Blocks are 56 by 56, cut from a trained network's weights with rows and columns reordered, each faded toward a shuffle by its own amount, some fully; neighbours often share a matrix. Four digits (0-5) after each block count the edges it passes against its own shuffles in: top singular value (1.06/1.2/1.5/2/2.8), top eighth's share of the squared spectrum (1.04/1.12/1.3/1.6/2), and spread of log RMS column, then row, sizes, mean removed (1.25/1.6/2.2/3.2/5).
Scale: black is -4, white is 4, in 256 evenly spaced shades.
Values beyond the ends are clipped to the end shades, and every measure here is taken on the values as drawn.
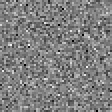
0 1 0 0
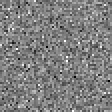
0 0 0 0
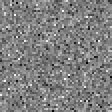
0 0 0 0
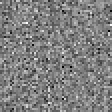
3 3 2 0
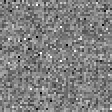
1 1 0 0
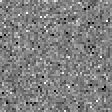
1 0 0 0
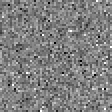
1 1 0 1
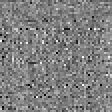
2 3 0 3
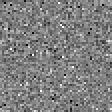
0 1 0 0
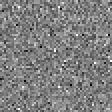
1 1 0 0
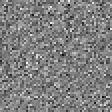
2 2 0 0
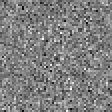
0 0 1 0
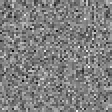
2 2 0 1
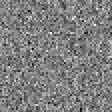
1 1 0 0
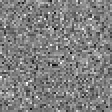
2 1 0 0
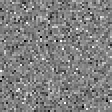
2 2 0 1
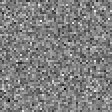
0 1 0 0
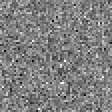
1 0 0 0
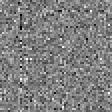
3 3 2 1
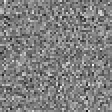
3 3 1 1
